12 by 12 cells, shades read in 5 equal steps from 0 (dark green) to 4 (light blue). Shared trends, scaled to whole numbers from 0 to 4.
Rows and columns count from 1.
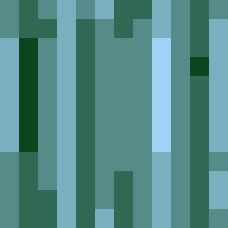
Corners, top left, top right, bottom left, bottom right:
2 2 2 2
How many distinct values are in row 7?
5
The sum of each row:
23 22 25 24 25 25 25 25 23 23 22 22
